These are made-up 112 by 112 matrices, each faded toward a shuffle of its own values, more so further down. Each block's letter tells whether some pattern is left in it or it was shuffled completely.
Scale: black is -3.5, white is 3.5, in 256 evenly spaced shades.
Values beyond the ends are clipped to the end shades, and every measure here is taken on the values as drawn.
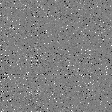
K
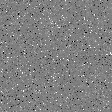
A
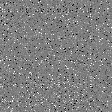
K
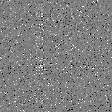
K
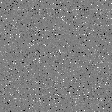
K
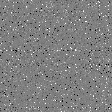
K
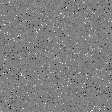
A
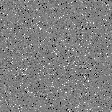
K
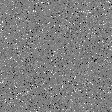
A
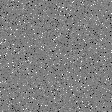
A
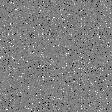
K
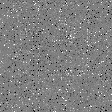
K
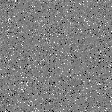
K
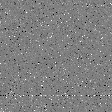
K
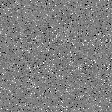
K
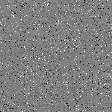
K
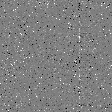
K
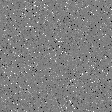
A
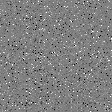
K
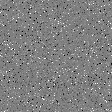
A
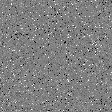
K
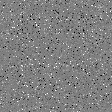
K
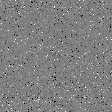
K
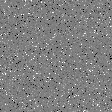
A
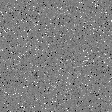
A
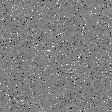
K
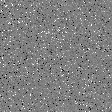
A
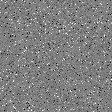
A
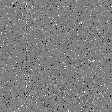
K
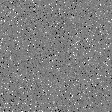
A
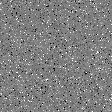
A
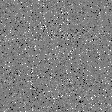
K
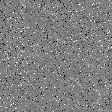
K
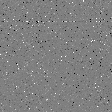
K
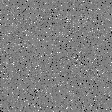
K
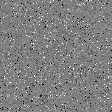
A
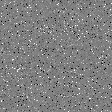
K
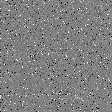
K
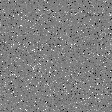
K
